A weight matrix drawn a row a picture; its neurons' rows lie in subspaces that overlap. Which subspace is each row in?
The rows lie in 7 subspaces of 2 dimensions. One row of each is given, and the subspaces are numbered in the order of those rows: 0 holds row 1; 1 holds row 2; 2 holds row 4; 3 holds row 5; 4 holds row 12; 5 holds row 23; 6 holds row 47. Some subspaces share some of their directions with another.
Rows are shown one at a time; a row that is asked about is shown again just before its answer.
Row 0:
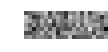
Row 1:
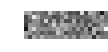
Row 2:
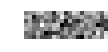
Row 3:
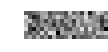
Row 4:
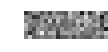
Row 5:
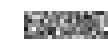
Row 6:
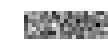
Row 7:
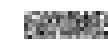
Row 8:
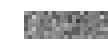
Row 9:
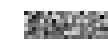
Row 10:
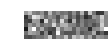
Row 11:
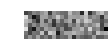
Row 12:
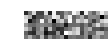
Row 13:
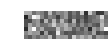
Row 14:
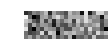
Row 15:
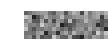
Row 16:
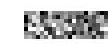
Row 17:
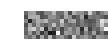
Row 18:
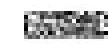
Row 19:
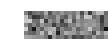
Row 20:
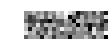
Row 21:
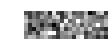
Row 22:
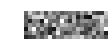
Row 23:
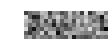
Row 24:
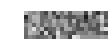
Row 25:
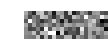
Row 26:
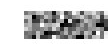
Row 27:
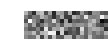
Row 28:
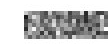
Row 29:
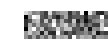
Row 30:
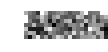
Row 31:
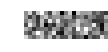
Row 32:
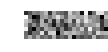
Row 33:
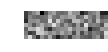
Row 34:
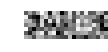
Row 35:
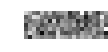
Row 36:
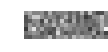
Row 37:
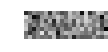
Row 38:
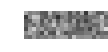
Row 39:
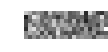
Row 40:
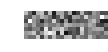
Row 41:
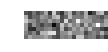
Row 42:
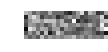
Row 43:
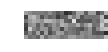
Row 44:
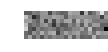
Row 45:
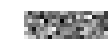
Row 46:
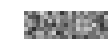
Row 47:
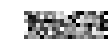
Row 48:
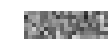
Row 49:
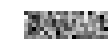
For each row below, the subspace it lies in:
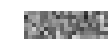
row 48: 0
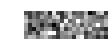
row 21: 1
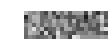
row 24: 0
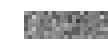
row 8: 4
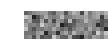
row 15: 1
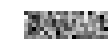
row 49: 0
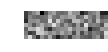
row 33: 2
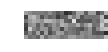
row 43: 6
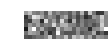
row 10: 3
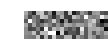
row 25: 4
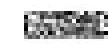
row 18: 6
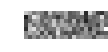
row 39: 5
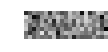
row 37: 2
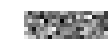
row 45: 3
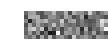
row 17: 4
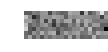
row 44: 0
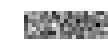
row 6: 1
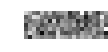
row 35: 2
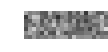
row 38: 5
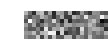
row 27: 4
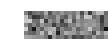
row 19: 3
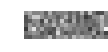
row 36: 3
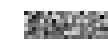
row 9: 4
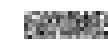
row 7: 2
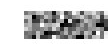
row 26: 1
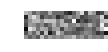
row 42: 6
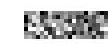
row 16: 2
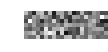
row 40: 4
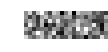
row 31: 5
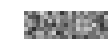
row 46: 5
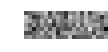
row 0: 6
